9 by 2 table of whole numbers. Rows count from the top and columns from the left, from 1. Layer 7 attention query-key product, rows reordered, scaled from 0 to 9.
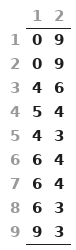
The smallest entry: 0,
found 2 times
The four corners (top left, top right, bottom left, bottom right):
0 9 9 3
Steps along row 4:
down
